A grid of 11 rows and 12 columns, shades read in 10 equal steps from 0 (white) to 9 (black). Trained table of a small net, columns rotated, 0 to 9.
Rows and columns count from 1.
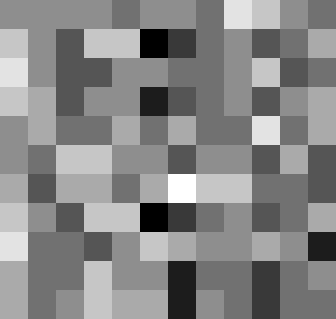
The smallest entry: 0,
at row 7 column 7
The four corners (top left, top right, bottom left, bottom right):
4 5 3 5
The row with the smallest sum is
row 7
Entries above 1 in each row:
11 12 11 12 11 12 11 12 11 12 12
